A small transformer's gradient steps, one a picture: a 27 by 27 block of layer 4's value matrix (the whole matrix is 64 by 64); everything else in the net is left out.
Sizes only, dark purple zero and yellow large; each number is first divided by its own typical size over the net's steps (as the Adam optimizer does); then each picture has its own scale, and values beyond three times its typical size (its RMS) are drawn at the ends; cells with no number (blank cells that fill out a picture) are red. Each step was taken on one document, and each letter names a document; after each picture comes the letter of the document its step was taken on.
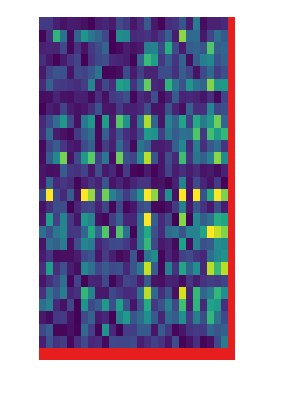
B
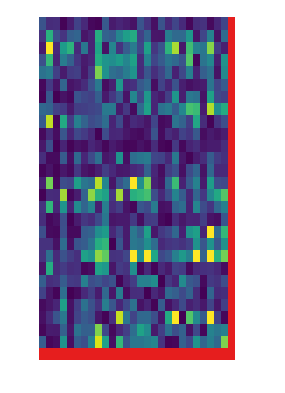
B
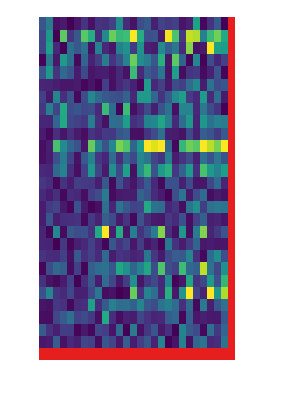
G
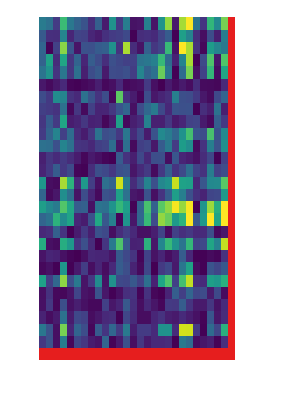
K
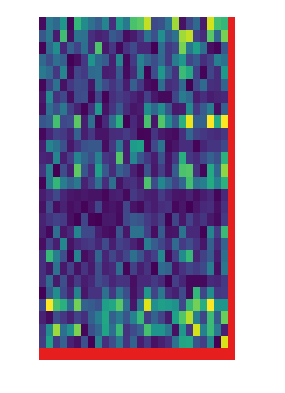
K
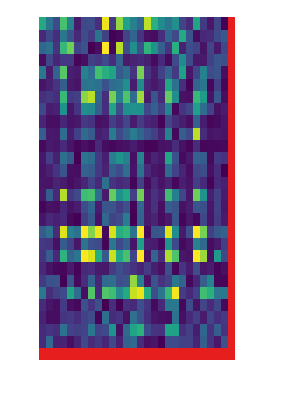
G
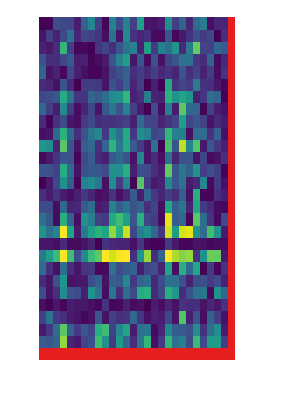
G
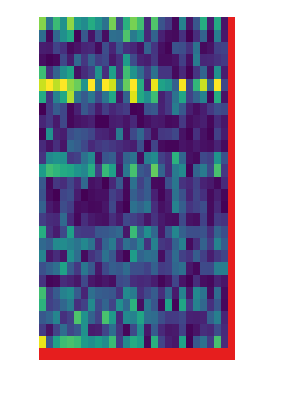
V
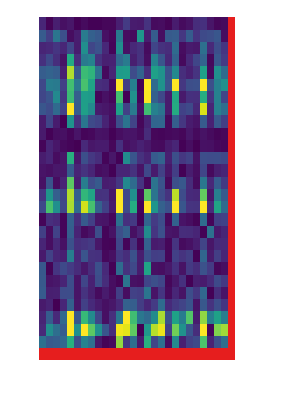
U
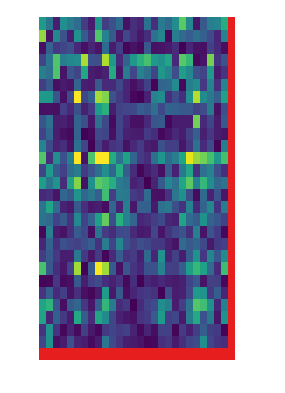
K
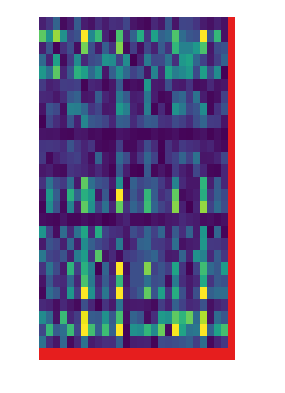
U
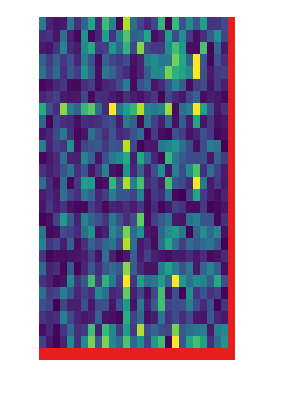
G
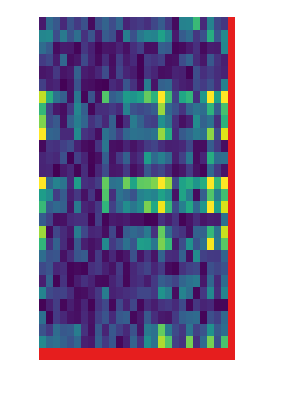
K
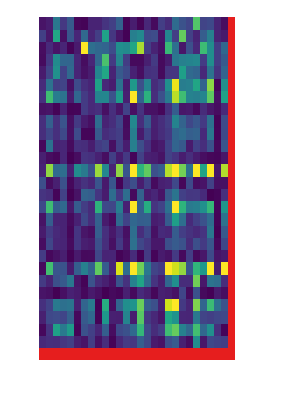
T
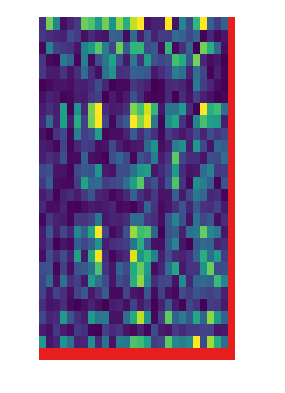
T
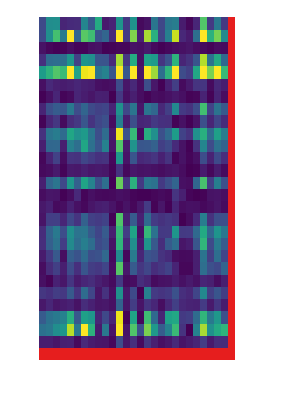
U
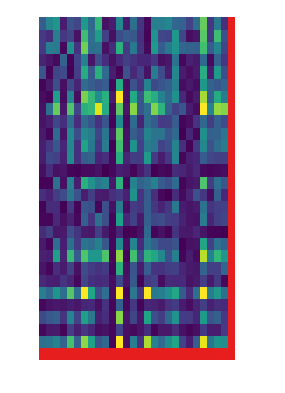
U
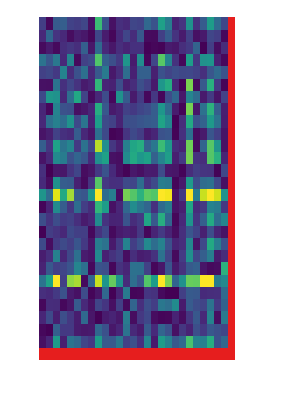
K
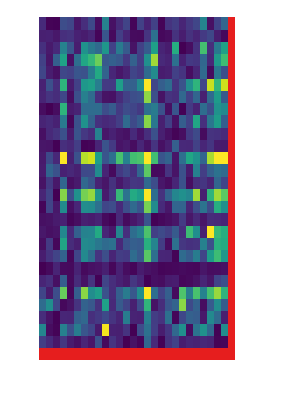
B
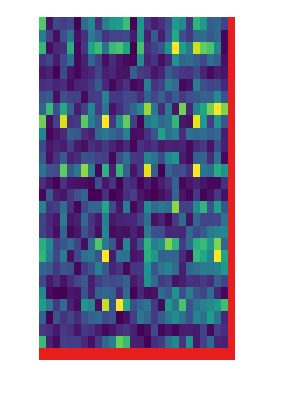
B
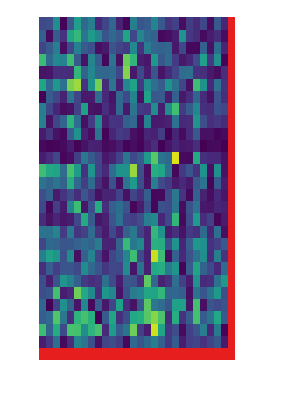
V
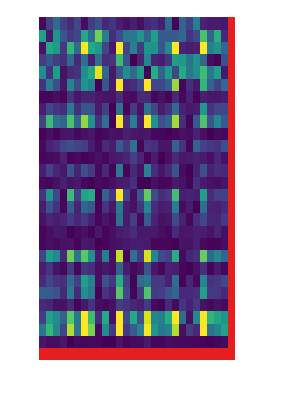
U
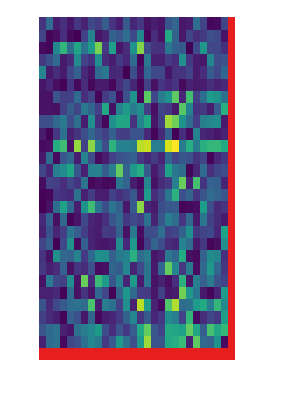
G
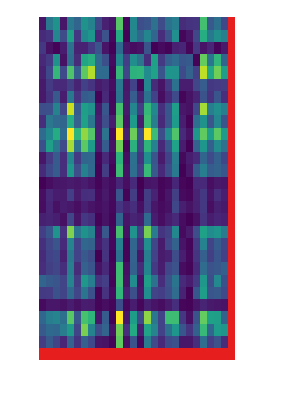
U
